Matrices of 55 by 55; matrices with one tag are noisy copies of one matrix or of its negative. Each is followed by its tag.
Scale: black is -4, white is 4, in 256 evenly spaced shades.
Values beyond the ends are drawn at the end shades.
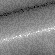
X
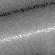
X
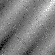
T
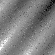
T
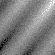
T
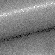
X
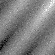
T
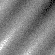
T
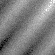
T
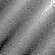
T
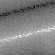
X
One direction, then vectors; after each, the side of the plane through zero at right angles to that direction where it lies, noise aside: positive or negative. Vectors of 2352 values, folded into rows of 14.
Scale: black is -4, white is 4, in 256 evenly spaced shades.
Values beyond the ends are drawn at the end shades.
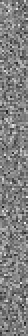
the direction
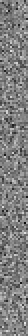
negative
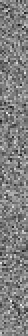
negative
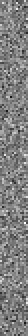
positive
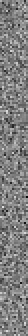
negative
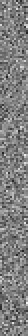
positive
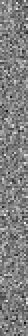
positive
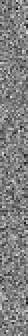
negative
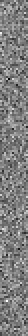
positive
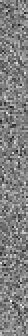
negative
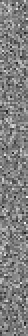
positive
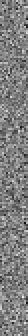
negative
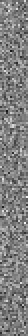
positive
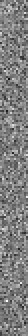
positive
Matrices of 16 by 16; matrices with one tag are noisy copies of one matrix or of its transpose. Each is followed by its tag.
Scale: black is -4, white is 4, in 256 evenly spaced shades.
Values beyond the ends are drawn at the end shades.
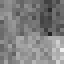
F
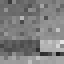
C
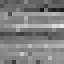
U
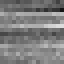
U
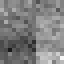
F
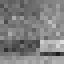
C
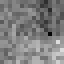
F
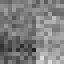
F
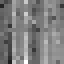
U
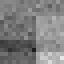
F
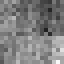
F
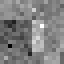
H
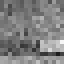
C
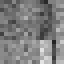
C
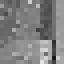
C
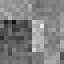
H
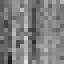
U
